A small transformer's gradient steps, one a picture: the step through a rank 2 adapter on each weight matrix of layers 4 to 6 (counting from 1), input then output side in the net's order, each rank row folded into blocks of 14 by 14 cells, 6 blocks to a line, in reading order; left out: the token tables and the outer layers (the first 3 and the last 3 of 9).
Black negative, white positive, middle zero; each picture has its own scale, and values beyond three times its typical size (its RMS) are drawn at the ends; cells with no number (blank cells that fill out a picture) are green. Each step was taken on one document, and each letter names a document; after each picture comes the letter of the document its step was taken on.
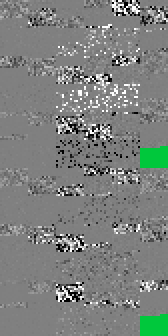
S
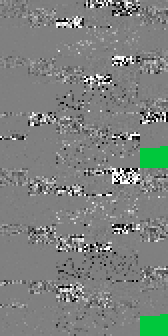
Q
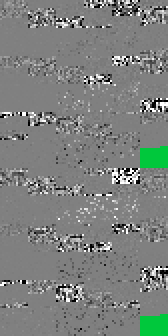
Q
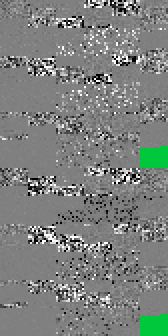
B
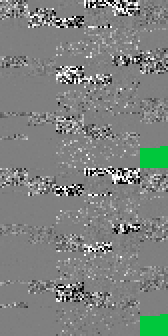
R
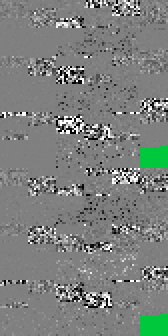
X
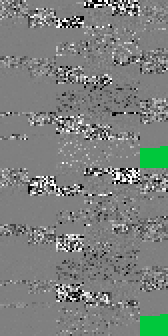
R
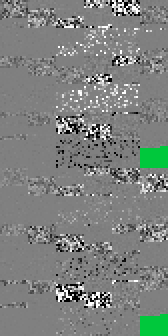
S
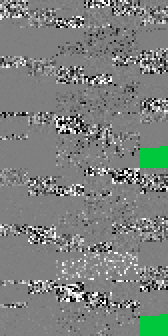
X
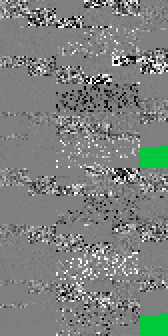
B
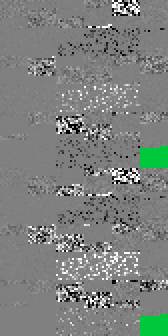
S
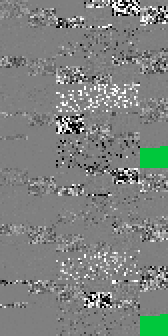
S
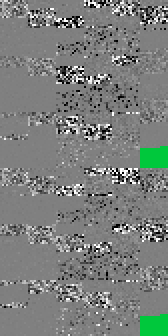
B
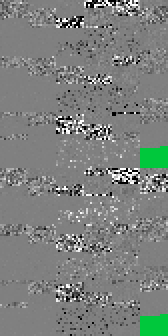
R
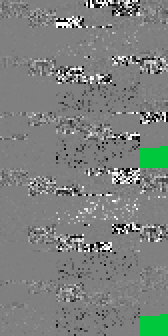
Q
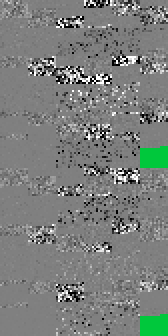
S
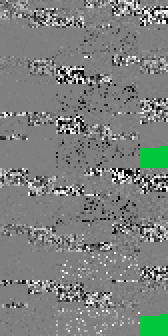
X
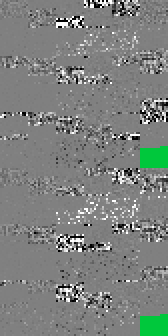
Q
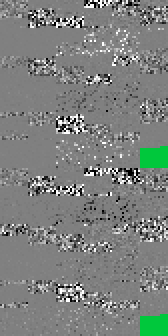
X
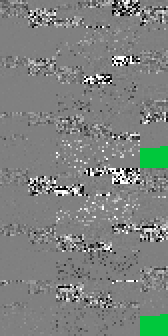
Q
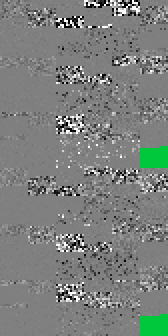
B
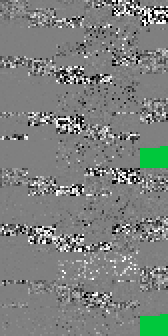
X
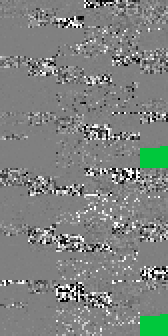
X
